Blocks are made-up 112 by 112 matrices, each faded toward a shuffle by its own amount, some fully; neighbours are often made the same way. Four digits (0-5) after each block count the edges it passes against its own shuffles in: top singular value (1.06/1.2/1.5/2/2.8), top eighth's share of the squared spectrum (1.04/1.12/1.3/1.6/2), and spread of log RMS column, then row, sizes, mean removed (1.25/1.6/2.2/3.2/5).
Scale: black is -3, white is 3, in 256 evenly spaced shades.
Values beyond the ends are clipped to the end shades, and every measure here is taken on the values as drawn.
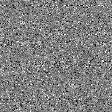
1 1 0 3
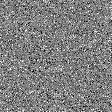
0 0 0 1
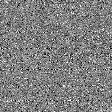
1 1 0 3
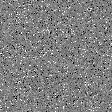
2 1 0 0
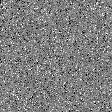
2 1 0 0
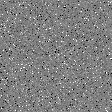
0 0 0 0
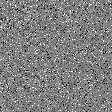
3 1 0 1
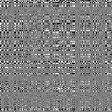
5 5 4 5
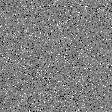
2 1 0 0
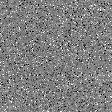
3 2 0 1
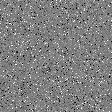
0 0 0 0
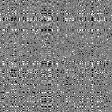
5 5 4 4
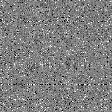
4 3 1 2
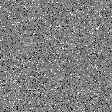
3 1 0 0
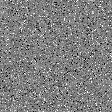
2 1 0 0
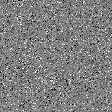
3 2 0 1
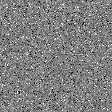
0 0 0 1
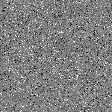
0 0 0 0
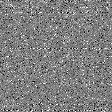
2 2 0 2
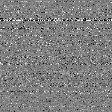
3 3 0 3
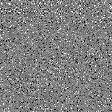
3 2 1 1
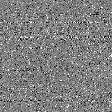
4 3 1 2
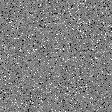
1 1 0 0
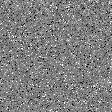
2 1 0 0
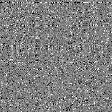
4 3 1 2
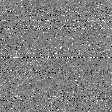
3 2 0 3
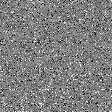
1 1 0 2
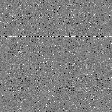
4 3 1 2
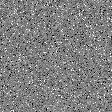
0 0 0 0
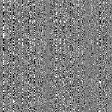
4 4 4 1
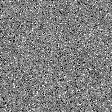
1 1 0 0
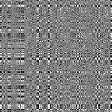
5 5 4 4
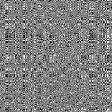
5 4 3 3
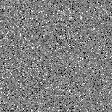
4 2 1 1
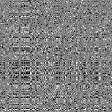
5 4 3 3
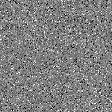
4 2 1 1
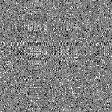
4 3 2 2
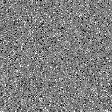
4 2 1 1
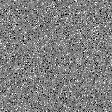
3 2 0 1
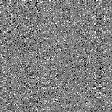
4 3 2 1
